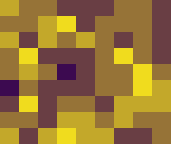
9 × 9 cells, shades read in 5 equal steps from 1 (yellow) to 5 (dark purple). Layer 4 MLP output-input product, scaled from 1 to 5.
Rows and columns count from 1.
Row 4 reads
3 1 4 4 4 3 1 3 4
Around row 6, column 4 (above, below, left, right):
5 3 4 4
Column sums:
27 24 28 27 29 28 25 23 29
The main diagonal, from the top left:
2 3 2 4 4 3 2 3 3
